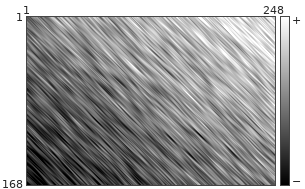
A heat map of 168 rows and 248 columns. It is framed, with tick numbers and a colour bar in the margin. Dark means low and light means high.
Neither half mirrors the other. The field climbs toward the top right. The histogram is bell-shaped. The top right is the ninth with the highest average. Streaks slant down to the right. The ninth with the lowest average is the bottom left.
